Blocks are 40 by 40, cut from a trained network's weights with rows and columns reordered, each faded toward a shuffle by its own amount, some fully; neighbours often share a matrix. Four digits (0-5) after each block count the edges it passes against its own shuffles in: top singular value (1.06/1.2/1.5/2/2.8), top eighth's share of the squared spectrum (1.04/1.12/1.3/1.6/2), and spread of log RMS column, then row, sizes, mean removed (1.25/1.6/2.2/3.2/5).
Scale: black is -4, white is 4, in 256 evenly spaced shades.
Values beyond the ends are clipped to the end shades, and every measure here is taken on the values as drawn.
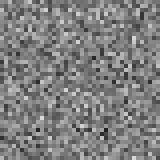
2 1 0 0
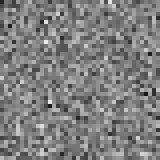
0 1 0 0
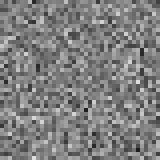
3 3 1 0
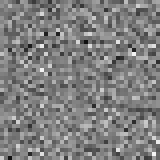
2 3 1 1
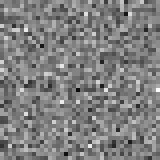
1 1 0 0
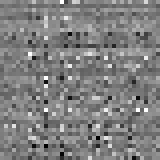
3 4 3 2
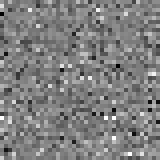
1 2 1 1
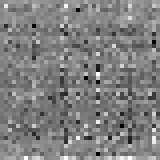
3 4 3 2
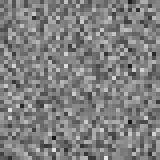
1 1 0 0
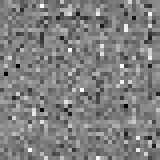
1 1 2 0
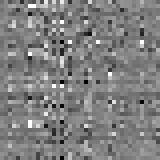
3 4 3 1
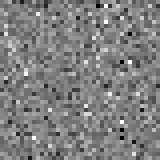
0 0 0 0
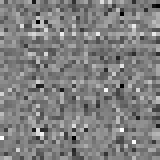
2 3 2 1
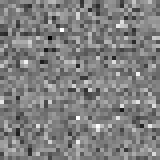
1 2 1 1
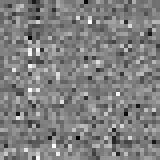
2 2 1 0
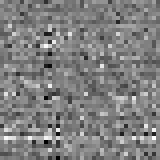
3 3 2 2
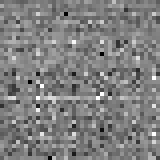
3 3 2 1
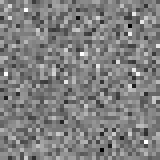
1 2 0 0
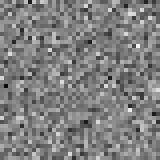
0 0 0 0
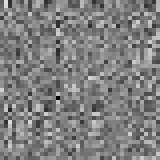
4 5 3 1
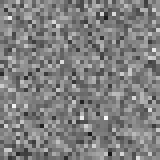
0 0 0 0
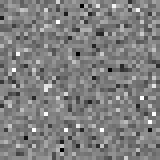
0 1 0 0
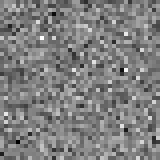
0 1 0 0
